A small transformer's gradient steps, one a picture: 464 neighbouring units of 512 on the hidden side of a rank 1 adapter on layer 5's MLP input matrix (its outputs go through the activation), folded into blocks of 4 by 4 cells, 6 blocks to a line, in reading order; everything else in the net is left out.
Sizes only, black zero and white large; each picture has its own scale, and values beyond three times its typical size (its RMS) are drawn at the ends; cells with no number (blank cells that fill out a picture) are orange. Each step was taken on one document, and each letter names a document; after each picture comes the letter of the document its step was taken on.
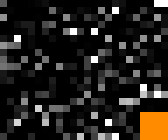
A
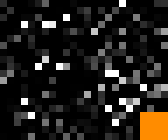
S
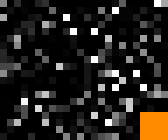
A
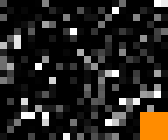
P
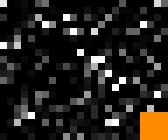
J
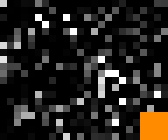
J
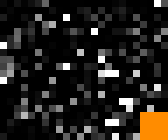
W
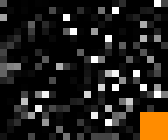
A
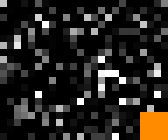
J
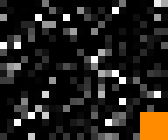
A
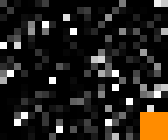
S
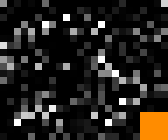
W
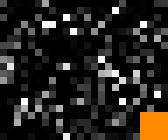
W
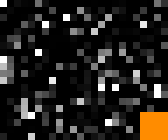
W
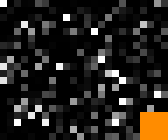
W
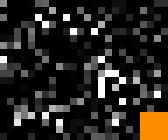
J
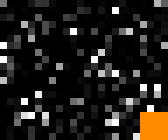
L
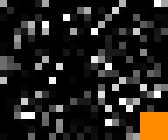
S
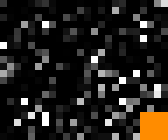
L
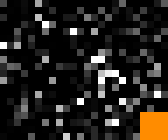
J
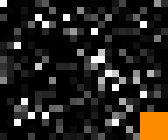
J
